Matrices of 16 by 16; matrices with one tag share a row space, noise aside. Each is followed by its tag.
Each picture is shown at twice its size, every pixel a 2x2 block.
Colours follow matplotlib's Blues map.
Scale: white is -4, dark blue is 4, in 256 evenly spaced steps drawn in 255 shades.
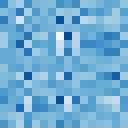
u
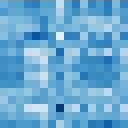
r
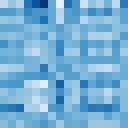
r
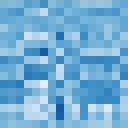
r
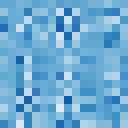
u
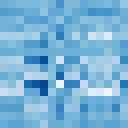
r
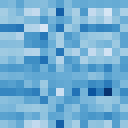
r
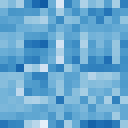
r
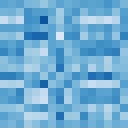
r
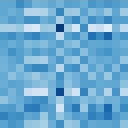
r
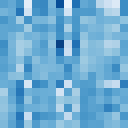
u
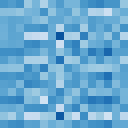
r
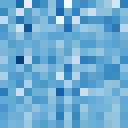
u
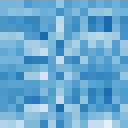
r
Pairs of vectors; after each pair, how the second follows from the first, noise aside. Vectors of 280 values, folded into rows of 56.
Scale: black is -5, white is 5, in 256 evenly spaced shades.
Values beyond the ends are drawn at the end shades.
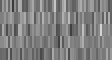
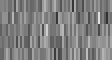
shuffled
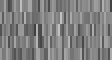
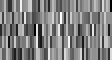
scaled up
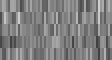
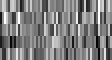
scaled up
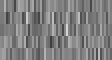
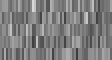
shuffled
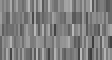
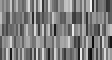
scaled up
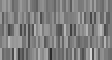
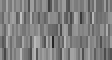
shuffled
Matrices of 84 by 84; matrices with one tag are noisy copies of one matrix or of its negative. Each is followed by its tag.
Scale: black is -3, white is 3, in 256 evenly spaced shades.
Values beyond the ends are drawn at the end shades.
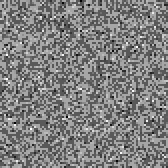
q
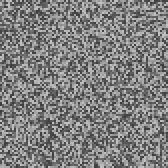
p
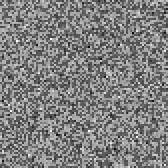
p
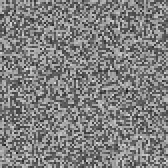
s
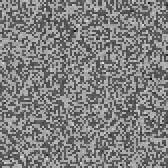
q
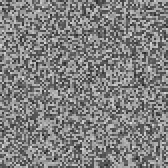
p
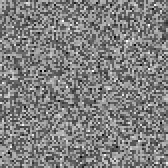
s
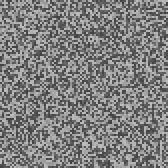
p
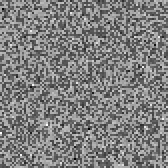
p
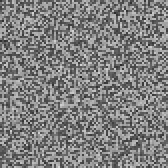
s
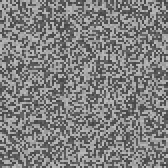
q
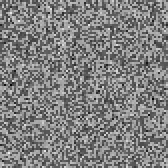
q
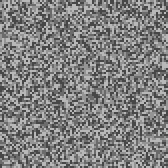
q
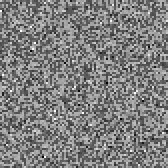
q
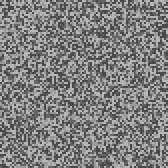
p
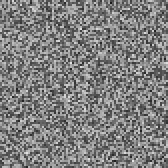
q
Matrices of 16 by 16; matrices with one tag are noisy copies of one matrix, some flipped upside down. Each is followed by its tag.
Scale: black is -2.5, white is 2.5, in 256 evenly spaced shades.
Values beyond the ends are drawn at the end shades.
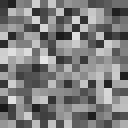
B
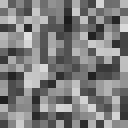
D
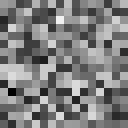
B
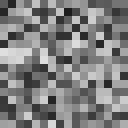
B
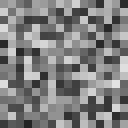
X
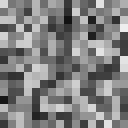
D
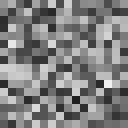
B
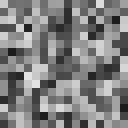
D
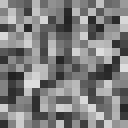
D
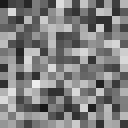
X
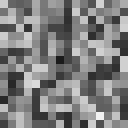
D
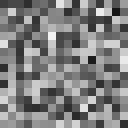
X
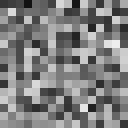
X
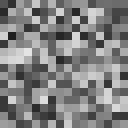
B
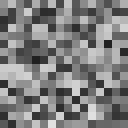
B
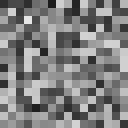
X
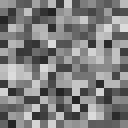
B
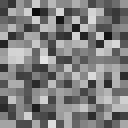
B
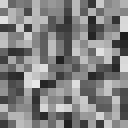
D
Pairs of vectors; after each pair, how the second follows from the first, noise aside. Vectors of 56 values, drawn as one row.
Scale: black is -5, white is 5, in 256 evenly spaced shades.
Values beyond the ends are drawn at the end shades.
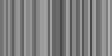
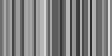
scaled up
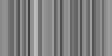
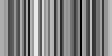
scaled up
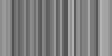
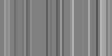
partly zeroed
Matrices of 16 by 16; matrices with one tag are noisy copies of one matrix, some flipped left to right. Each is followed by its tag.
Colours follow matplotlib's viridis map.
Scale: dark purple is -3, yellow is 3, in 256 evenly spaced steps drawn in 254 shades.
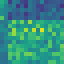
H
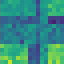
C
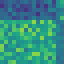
H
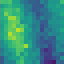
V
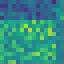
H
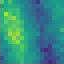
V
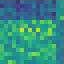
H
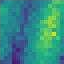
V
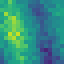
V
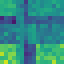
C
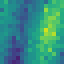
V
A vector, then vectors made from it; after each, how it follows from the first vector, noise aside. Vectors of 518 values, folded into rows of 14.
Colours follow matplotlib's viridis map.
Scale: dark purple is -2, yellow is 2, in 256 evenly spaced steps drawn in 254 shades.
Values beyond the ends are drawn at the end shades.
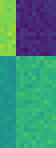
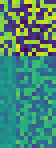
sign-scrambled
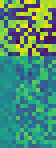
sign-scrambled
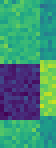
wrapped around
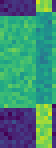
wrapped around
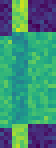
wrapped around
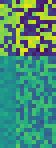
sign-scrambled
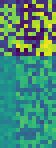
sign-scrambled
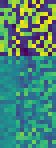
sign-scrambled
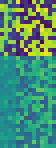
sign-scrambled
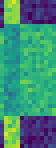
wrapped around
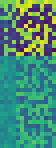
sign-scrambled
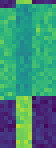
wrapped around
